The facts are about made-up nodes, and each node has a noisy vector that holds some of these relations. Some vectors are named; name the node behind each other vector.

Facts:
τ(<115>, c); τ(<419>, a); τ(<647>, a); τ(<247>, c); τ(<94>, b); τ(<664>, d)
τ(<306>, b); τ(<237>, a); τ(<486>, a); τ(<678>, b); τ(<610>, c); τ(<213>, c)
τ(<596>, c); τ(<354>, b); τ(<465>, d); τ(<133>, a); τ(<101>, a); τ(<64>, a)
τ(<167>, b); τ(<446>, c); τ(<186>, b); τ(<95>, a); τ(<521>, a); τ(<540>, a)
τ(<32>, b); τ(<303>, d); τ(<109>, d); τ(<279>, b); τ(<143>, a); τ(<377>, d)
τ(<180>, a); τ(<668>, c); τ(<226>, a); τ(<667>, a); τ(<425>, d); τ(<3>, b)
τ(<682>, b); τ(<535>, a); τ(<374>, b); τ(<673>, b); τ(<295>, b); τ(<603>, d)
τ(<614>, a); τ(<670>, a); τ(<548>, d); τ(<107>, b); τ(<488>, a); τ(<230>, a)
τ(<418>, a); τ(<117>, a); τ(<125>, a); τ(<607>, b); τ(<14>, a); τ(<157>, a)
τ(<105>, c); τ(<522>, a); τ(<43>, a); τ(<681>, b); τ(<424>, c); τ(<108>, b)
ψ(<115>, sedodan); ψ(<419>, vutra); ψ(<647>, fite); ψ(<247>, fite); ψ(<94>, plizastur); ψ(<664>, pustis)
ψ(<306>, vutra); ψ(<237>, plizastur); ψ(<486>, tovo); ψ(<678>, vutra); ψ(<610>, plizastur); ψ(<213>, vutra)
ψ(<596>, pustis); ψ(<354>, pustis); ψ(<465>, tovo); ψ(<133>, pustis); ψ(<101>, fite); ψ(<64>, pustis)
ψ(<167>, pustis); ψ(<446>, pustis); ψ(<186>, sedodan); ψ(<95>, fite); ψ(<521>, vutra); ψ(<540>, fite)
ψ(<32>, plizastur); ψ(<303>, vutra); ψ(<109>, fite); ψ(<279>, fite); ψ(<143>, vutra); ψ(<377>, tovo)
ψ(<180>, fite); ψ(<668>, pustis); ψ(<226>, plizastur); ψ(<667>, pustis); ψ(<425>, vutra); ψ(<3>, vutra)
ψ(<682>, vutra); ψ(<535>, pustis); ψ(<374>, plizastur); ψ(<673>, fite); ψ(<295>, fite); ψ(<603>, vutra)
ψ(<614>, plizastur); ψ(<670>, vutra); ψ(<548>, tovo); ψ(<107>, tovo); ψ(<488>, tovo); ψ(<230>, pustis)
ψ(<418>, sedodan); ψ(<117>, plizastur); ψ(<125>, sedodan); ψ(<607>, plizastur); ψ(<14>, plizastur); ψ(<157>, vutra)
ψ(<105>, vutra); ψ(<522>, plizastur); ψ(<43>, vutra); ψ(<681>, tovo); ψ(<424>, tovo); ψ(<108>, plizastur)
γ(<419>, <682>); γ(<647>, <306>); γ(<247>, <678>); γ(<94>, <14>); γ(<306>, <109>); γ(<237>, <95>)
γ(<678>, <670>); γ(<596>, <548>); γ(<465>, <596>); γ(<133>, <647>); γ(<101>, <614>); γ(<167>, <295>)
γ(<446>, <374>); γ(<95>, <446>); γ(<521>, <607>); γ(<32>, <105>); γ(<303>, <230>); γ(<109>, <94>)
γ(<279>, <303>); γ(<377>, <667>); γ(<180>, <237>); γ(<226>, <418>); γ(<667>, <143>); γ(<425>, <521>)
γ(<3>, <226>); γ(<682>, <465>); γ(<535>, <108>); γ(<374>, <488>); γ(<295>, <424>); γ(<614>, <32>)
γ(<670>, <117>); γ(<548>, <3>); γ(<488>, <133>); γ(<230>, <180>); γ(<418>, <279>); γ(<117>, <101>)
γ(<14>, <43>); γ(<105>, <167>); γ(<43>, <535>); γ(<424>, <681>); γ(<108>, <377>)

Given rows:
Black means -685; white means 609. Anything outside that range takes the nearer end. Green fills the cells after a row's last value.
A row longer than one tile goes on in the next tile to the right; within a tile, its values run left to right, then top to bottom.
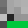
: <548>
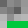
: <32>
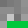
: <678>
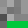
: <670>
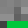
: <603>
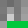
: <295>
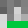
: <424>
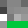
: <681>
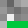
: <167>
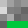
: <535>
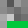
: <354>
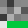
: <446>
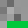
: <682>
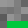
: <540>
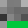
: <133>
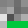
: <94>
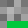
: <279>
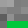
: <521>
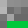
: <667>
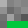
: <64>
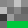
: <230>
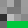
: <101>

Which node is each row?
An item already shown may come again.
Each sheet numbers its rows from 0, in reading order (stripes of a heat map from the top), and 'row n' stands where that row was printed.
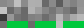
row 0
<230>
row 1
<43>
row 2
<32>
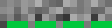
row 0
<425>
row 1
<522>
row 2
<237>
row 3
<522>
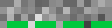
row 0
<279>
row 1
<105>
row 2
<306>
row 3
<303>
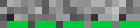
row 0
<237>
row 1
<109>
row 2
<664>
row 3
<226>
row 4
<14>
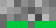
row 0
<43>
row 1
<486>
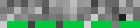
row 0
<213>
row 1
<109>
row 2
<418>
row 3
<668>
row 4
<488>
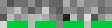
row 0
<247>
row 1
<115>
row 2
<488>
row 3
<94>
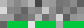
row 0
<535>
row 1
<596>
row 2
<607>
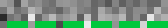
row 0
<647>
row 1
<108>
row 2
<125>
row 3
<610>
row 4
<673>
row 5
<105>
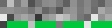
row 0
<377>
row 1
<374>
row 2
<186>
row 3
<105>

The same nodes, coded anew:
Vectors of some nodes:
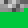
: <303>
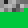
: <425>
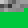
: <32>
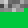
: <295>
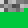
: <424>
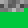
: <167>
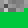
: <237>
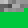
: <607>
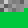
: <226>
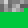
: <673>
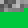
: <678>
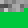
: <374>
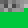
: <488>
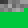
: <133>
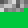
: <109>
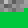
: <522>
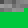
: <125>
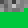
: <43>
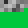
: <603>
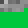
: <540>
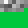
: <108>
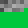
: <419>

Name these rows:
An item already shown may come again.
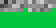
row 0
<306>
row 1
<610>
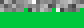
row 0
<14>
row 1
<279>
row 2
<377>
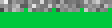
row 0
<279>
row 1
<247>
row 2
<418>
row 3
<610>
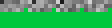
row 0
<647>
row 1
<213>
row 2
<105>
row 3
<673>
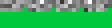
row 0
<94>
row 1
<596>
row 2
<446>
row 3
<279>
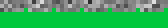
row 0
<230>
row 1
<446>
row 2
<43>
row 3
<213>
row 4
<486>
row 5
<664>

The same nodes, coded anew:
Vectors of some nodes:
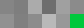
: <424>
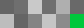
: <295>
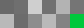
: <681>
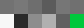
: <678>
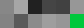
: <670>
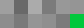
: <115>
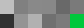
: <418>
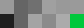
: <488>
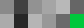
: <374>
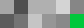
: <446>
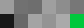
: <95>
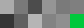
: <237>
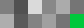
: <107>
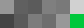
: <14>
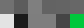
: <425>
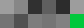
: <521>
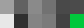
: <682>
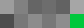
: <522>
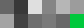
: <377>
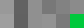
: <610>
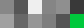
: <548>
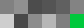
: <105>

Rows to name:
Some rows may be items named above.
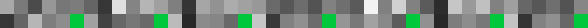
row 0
<237>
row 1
<377>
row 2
<94>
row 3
<213>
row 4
<664>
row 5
<109>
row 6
<213>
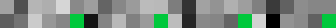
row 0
<446>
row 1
<133>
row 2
<94>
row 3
<306>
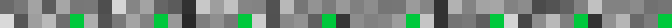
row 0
<32>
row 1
<673>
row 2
<109>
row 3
<607>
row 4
<486>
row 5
<108>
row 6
<105>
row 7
<418>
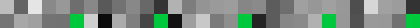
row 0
<596>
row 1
<303>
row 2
<230>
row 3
<647>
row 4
<279>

